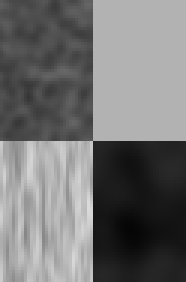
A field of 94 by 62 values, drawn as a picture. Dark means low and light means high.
It is made of 2 by 2 panels. Panel 1,1: low, blotchy, faint in contrast. Panel 1,2: high, flat. Panel 2,1: high, streaked downward. Panel 2,2: very low, smooth, faint in contrast.
